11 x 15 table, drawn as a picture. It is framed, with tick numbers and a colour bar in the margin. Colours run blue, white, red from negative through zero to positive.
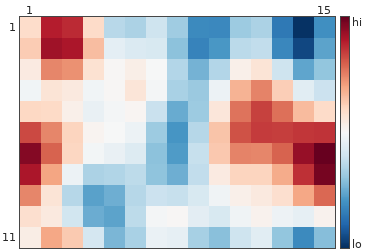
Average level on the scale: 50%. Ninth with the highest average: middle right. Grain: blotchy. Slope: none.
